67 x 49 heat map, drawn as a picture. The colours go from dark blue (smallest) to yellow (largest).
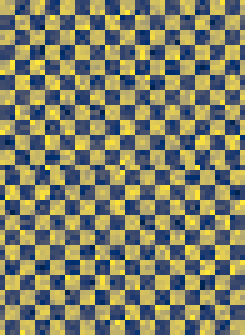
Overall the values sit about 50% of the way up the scale. A checkerboard runs through the table. No row or column stands out. It looks the same turned upside down. The histogram has two humps.
